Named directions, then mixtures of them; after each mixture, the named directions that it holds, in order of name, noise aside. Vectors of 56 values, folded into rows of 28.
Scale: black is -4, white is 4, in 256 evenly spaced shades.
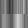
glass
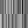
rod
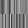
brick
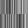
brick, rod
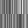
brick, rod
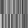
brick, rod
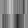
glass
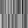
rod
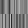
brick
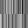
rod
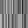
rod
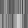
glass, rod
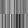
brick, glass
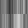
glass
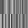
brick, rod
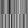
brick, glass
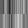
brick, glass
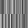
brick, rod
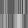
glass, rod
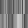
glass, rod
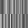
brick, rod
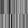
brick, glass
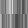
glass, rod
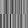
brick, rod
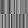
brick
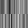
brick, glass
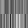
brick, glass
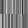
brick, rod
